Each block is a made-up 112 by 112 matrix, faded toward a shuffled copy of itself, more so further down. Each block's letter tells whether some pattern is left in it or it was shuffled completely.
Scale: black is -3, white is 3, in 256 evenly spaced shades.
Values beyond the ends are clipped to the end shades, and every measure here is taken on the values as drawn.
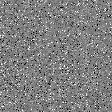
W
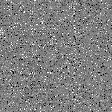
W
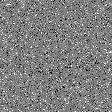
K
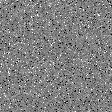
K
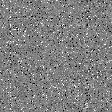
W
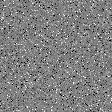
K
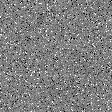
K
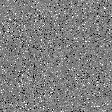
W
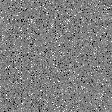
W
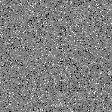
W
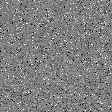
K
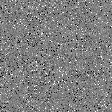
W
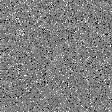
W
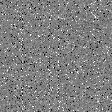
W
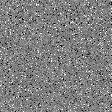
W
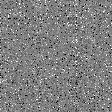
W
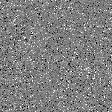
W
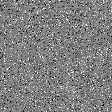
W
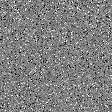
K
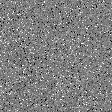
K
